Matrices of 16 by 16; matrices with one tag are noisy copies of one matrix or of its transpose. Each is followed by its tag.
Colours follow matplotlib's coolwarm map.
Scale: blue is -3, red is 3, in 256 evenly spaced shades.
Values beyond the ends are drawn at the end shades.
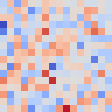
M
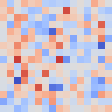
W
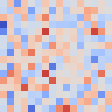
M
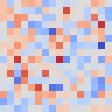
W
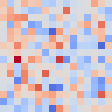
W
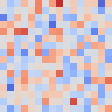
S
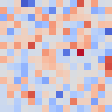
M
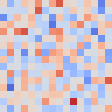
S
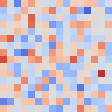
S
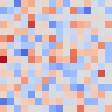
S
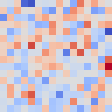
M
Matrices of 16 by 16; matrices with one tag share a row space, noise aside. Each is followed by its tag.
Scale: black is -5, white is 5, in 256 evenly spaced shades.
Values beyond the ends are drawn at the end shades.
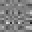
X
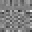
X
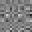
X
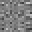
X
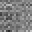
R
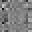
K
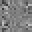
K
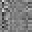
K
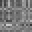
R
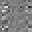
K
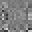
K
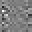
K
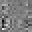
K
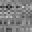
R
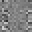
K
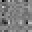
K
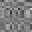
X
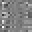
K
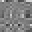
X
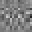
X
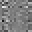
K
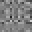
X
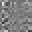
K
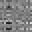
R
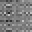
R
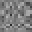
X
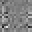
K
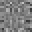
X
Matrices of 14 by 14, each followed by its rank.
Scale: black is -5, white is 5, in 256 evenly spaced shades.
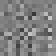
three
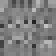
three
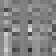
two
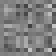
two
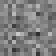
three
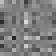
two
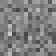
three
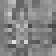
three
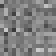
three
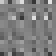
two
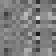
two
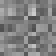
two
